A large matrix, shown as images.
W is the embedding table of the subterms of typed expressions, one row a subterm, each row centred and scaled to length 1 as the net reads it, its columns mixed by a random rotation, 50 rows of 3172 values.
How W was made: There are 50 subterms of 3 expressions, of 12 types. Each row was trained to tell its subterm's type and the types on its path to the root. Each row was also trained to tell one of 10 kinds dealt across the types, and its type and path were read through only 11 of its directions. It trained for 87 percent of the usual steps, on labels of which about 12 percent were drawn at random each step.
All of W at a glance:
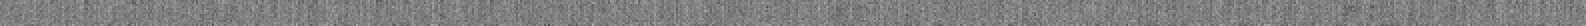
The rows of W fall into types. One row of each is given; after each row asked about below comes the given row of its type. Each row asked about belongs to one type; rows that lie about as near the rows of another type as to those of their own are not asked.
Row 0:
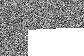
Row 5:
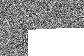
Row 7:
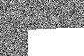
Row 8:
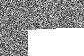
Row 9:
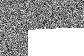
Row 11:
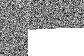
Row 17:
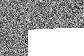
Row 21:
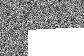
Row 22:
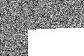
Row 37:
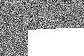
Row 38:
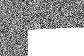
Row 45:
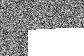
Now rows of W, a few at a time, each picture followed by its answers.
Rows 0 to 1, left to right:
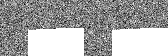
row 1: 22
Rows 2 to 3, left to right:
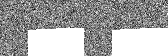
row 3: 17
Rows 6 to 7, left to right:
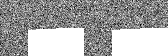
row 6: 22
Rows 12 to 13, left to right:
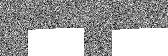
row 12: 9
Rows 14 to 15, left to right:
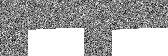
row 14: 0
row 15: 17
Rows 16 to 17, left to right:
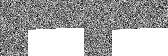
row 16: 0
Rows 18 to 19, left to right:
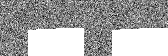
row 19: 8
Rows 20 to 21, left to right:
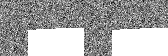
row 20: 8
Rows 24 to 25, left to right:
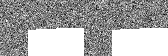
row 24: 5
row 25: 8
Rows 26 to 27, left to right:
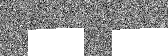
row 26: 17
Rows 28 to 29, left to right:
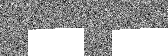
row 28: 17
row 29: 5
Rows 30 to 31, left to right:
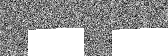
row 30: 21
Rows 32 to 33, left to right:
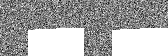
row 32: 9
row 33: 0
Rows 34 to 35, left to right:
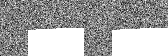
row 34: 21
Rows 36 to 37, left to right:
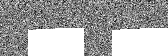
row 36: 11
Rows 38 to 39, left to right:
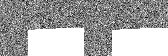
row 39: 17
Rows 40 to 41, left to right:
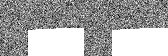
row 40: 9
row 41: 11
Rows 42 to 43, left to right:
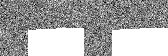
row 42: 5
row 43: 11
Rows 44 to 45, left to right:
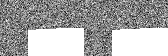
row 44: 5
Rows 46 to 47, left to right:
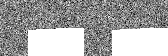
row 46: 21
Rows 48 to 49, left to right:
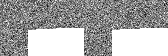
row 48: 5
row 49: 22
